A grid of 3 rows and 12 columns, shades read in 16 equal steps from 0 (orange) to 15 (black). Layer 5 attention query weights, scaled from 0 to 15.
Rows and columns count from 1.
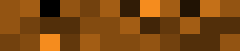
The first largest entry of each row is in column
3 8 10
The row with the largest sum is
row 2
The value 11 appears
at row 2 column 8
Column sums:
20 20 25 25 20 19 24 17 22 28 23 22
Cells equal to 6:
6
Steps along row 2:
up up same down same down up down down up same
